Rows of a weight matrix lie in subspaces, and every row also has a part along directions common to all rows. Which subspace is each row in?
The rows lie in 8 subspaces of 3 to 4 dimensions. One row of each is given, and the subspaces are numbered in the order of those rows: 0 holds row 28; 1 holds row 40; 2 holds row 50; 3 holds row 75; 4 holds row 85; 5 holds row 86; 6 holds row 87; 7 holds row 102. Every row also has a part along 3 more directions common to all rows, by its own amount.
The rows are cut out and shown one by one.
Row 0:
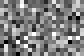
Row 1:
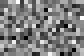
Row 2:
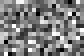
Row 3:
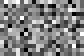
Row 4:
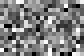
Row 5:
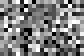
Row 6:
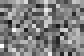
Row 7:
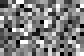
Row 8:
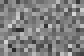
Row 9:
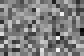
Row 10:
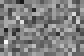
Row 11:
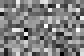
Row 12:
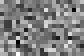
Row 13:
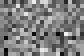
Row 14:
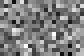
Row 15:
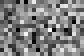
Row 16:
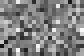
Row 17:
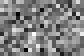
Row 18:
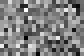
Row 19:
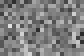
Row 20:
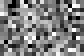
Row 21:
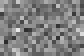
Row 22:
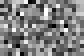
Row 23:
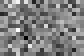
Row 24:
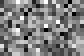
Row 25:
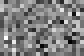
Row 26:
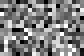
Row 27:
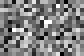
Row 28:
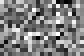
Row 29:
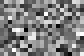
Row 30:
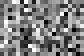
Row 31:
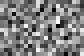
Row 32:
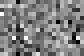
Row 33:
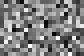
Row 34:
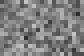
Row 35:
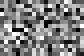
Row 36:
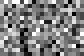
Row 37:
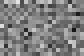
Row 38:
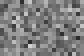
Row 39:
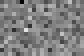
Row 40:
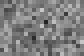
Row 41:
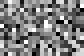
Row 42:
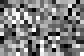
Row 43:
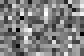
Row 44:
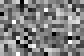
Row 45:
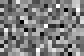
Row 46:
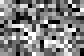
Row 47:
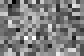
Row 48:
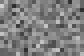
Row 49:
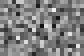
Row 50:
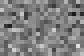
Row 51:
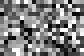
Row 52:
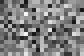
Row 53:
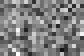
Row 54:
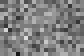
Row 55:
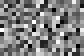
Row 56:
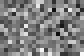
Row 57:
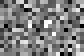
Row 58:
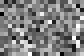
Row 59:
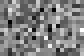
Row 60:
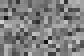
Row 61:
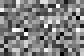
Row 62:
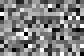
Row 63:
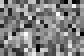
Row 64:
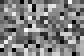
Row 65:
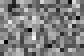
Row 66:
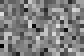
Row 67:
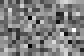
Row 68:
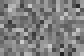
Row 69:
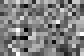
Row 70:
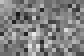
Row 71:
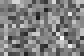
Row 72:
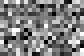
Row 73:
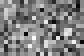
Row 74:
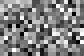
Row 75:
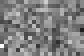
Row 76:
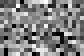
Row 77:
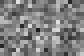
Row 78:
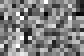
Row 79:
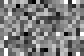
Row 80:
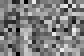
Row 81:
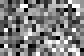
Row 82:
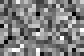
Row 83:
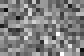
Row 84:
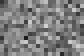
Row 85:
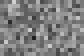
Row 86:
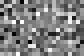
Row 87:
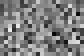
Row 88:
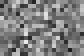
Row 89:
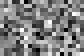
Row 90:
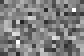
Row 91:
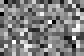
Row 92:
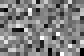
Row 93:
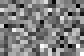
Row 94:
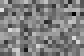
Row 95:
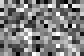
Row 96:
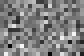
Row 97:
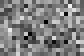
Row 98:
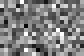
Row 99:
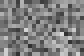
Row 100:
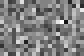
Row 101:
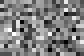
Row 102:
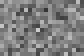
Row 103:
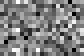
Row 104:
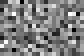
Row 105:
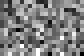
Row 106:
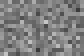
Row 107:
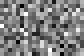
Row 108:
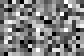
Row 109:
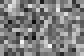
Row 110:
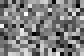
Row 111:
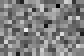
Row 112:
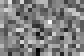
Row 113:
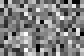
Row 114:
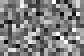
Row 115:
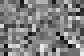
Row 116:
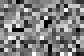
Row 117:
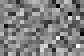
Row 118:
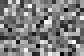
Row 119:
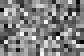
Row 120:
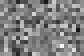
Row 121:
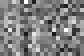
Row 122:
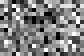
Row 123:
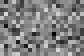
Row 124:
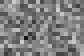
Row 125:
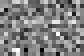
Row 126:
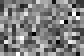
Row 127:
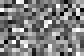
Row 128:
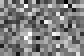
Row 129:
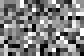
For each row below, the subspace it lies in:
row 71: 2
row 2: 7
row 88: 3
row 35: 5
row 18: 7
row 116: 2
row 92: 5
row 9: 4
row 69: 1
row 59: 4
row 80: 1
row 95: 0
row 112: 7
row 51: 7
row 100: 6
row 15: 1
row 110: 4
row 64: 2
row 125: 5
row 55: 4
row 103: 7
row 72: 6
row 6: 3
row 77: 3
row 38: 4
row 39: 2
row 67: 0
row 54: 5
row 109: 4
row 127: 6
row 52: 1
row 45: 7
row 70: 1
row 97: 1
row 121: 1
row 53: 1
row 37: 6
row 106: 7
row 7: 3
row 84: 3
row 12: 5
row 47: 4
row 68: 4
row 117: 2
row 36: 6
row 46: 1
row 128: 0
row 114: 3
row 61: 0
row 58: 6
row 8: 2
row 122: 5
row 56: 4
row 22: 3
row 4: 2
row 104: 2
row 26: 3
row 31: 4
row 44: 5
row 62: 0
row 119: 1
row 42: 1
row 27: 0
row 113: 0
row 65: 4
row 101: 5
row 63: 0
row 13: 0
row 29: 1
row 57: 3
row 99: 0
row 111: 2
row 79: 0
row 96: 7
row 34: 7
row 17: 1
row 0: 5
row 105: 7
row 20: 4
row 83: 5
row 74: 6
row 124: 4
